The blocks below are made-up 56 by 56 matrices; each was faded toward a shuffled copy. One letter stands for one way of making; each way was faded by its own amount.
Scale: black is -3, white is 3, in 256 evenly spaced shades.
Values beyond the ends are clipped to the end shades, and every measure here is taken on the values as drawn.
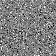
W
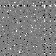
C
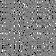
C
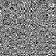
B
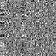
B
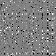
C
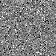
W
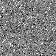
W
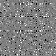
C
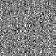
B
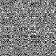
B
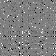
C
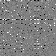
C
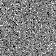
W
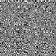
B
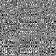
B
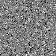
W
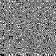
B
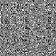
B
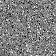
W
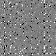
C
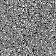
W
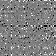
C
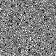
W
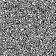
W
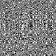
B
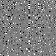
C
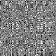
B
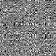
B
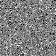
W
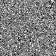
W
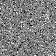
W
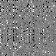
C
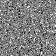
W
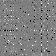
C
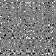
C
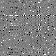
C
